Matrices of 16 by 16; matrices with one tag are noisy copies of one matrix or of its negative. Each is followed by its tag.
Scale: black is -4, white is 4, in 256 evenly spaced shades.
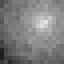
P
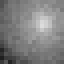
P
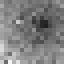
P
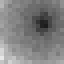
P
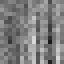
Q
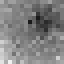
P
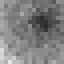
P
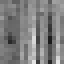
Q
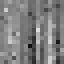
Q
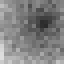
P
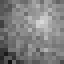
P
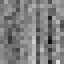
Q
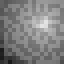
P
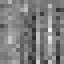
Q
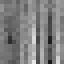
Q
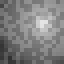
P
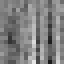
Q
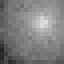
P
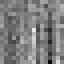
Q
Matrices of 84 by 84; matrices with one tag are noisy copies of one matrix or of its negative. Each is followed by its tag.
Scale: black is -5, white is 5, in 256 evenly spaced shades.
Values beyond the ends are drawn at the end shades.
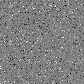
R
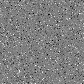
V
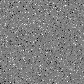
R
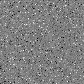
R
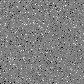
R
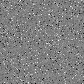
V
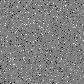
R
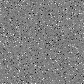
V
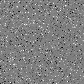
R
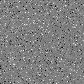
R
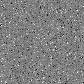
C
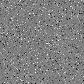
V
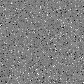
C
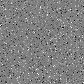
C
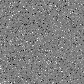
R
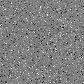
C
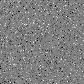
R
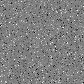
C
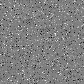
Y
